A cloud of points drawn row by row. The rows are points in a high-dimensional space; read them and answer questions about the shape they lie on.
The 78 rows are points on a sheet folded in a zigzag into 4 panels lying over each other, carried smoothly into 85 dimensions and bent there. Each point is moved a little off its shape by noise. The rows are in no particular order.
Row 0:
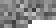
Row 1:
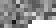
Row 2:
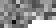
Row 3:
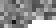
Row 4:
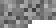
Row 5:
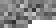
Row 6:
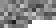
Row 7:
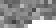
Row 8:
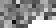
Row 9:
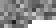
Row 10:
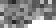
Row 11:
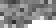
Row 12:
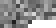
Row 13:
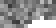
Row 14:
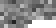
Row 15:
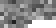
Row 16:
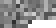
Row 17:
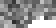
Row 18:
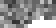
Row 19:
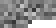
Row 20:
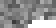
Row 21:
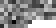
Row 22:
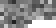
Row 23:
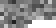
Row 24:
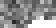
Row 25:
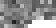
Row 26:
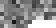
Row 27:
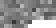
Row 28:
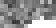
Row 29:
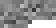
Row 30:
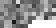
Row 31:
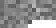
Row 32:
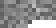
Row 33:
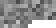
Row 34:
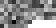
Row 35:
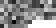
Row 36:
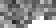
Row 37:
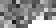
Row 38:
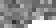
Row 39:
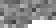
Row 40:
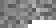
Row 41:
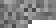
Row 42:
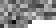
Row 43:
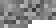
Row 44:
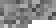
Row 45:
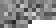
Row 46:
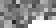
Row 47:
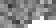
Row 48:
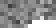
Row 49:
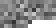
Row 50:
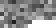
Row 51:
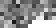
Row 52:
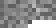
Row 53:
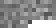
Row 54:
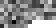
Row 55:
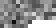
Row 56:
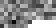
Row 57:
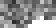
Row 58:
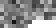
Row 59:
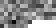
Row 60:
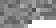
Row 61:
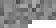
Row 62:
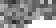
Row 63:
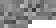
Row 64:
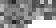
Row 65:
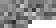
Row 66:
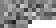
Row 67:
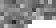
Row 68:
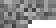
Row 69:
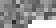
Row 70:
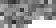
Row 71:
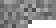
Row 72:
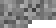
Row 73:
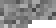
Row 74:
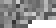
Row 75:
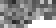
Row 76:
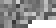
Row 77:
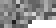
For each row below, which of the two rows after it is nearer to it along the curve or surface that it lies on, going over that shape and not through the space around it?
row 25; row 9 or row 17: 17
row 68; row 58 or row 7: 58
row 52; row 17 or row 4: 17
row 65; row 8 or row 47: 8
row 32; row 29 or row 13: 13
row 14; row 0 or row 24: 24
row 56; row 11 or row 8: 8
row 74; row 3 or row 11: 3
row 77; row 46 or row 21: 21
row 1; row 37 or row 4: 37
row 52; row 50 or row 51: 50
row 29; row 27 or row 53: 27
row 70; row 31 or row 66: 31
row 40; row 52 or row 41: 52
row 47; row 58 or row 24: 24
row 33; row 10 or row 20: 10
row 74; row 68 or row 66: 66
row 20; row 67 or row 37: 67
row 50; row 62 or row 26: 62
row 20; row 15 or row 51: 15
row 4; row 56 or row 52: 56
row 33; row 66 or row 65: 65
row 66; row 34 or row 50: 34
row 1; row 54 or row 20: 54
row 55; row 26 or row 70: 26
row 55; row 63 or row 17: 63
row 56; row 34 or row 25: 34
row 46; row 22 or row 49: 49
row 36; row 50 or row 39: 50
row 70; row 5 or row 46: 5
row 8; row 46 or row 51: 51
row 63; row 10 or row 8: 10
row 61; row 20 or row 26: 20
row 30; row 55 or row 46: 55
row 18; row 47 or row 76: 47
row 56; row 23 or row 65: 65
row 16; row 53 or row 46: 46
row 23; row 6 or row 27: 27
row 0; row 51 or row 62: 51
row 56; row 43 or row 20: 43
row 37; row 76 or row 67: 76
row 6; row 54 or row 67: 54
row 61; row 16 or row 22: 22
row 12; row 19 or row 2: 2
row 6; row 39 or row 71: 71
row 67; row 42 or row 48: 48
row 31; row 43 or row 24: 24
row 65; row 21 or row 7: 21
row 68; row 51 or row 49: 49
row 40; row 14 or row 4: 14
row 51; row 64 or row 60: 64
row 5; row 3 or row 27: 3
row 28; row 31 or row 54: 31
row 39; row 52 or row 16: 52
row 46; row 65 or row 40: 65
